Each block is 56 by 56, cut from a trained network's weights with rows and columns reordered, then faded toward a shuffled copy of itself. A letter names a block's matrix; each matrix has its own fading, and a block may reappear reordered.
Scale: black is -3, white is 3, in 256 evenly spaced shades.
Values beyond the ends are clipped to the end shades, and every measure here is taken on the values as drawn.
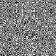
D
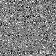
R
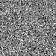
R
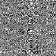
D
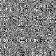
D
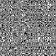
D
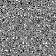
R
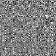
D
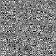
D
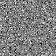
R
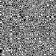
D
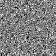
R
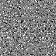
R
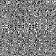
D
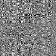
D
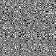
D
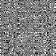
D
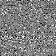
R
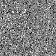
R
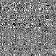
D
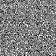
R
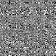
D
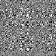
D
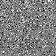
R
